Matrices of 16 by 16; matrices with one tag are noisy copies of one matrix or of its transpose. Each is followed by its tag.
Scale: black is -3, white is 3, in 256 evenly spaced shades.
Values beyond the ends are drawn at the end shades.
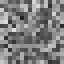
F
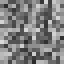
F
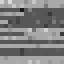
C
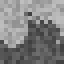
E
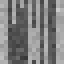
C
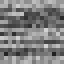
C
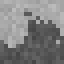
E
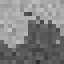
E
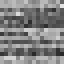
C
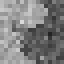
E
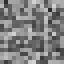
F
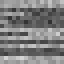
C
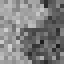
E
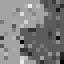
E
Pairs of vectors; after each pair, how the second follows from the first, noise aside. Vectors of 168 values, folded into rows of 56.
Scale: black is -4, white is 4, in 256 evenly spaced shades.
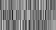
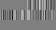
partly zeroed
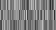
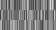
negated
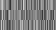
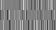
partly zeroed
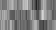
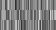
shuffled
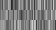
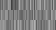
shrunk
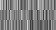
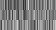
reversed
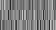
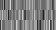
sign-scrambled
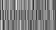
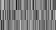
sign-scrambled
